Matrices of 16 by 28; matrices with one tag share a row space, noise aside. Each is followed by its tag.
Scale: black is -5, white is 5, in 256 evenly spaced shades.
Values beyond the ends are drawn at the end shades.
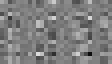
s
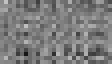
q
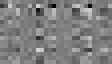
s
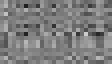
q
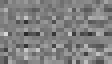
q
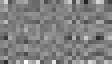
q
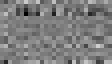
q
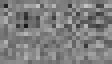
q
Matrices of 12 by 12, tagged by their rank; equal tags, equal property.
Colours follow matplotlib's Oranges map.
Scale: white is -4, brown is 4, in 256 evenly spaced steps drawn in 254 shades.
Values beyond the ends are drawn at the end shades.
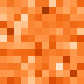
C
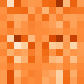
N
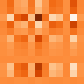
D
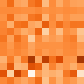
N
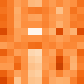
N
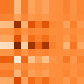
D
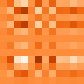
D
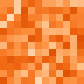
C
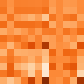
N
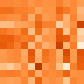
N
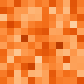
C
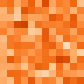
C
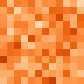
C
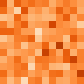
C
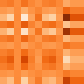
D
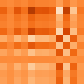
D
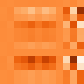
D
